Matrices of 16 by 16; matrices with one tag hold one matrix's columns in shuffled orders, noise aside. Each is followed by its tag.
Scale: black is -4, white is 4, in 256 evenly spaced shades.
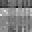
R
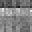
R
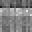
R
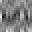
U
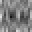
U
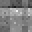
R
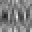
U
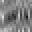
U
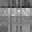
R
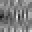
U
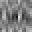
U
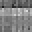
R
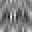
U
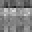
R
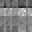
R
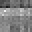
R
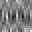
U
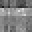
R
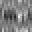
U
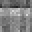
R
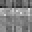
R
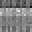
R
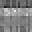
R
